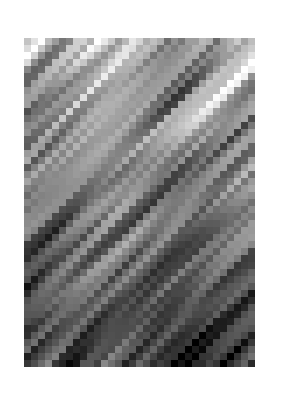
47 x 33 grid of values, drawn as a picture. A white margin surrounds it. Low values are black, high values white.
Histogram: bell-shaped. Grain: diagonal, up to the right. Slope: up to the top. Ninth with the lowest average: bottom right.
